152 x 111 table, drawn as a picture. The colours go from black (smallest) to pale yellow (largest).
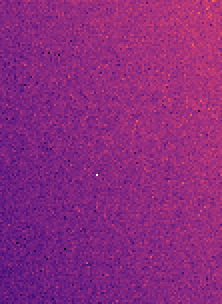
The top right is the ninth with the highest average. Values rise toward the top right. Overall the values sit about 40% of the way up the scale. The halves do not mirror each other. No regular stripes run through it. The ninth with the lowest average is the bottom left.
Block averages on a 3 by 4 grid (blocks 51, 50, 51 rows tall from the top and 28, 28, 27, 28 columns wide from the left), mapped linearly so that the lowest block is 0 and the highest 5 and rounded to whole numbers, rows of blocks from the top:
2345 | 1234 | 0123
